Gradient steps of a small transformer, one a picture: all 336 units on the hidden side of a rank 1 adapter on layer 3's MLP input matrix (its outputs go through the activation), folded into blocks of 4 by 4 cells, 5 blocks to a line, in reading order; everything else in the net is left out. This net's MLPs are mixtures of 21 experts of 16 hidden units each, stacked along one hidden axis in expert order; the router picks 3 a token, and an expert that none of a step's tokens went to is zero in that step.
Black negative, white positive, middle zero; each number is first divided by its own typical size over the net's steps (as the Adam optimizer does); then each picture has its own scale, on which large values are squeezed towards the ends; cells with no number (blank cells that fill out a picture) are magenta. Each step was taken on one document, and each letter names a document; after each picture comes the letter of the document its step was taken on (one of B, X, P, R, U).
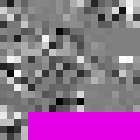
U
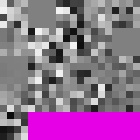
U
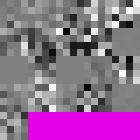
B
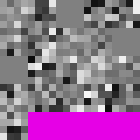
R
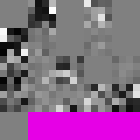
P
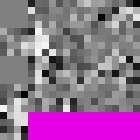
U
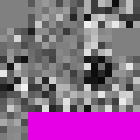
R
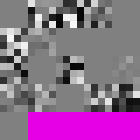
P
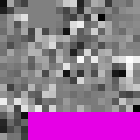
U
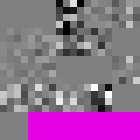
B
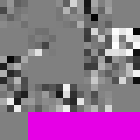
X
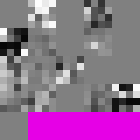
P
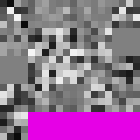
U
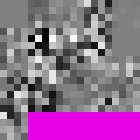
R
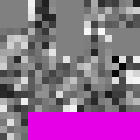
R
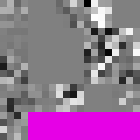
X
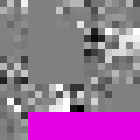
X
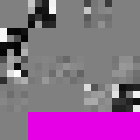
P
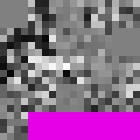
R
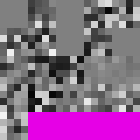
R
